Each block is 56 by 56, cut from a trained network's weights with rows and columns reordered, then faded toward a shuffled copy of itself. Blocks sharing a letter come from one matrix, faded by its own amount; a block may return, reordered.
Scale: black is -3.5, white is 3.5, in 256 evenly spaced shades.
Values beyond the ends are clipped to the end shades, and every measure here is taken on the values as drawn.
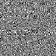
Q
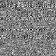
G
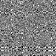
G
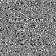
Q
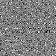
Q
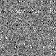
Q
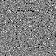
Q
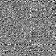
G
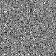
Q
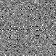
Q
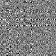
G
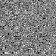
Q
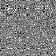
G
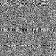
G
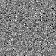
Q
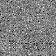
Q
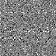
Q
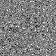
Q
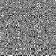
G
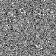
Q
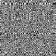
G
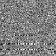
G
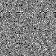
Q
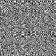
G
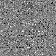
Q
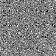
Q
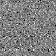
Q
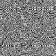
G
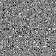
Q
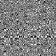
G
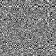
G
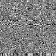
G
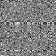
G
